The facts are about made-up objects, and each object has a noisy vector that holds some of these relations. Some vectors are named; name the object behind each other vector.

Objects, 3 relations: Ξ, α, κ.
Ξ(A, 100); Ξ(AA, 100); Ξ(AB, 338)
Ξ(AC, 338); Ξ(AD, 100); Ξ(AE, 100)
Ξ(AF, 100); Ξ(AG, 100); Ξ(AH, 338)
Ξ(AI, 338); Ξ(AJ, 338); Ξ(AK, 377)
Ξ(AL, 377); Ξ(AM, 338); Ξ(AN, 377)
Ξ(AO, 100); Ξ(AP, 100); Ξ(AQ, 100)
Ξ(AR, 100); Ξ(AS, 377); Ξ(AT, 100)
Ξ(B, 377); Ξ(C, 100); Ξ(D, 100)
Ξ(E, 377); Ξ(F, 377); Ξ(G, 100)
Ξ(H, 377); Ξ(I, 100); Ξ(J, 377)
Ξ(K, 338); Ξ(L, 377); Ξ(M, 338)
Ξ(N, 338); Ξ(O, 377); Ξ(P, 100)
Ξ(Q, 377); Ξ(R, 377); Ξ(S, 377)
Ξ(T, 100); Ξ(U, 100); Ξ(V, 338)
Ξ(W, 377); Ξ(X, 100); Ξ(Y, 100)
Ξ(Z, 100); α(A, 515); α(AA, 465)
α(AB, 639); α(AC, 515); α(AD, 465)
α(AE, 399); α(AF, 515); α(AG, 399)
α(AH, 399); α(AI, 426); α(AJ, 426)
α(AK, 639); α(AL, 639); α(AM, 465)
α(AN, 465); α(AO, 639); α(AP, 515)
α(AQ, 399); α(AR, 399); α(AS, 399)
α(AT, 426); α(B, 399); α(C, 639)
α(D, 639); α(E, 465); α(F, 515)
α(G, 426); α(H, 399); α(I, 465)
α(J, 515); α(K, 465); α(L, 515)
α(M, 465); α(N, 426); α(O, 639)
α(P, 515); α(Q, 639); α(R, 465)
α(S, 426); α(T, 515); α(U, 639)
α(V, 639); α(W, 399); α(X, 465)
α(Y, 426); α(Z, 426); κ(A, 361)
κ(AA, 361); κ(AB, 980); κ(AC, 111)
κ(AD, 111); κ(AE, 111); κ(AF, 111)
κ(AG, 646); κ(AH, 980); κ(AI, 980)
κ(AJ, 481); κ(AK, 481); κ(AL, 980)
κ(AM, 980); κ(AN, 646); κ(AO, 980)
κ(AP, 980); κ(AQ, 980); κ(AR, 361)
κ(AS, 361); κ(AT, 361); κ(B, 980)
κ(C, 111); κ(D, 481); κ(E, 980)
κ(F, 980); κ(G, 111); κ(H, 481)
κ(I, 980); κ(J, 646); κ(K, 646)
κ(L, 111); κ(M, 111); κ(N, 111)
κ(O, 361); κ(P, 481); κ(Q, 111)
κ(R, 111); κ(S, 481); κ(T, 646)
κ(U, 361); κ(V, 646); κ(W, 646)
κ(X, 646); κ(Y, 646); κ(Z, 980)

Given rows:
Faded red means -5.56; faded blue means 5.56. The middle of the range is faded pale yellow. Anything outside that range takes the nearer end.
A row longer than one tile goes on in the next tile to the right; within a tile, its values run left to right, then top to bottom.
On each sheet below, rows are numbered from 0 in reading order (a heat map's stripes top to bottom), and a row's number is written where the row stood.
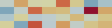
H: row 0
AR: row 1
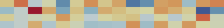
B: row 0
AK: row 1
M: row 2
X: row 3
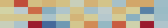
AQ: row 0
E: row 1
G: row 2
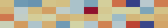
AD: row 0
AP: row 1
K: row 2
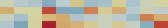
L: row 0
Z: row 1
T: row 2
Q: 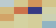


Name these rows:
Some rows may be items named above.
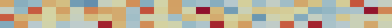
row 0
I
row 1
AF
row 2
AE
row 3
A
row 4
AI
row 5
G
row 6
B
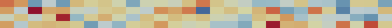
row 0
AR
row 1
C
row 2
R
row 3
Q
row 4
L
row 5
Z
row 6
S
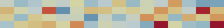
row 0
R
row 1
AI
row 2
J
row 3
A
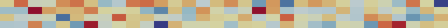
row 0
B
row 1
AS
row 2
AO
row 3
AG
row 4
AH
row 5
D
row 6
T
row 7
AT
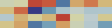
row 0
V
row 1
D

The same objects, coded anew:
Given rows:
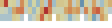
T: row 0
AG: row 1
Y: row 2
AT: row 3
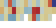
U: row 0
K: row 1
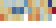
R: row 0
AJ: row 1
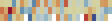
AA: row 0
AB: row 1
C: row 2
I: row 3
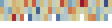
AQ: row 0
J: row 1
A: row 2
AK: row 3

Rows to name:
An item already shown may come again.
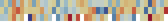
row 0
AG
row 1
O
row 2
B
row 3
R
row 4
V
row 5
H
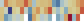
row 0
AP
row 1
V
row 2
AH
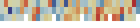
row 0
F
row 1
AN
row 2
W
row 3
AR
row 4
X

